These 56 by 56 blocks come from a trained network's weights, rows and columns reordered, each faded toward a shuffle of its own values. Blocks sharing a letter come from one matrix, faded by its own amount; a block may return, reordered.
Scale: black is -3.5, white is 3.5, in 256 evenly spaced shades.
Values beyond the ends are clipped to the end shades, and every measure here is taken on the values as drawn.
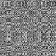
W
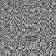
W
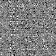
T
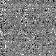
T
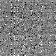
T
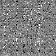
T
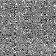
T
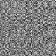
W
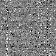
T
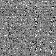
T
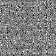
T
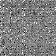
T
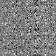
T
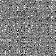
T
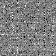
T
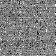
T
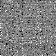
T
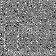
T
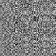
W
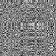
W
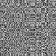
W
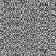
W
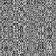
W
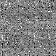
T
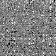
T
